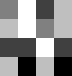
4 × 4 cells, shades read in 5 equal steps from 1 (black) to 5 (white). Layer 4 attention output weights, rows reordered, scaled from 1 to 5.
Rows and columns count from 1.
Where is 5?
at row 1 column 2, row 2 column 2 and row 3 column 3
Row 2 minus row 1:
1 0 1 0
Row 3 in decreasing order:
5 2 2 2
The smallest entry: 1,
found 2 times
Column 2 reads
5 5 2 1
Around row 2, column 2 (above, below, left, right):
5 2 4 3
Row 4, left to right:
4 1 4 1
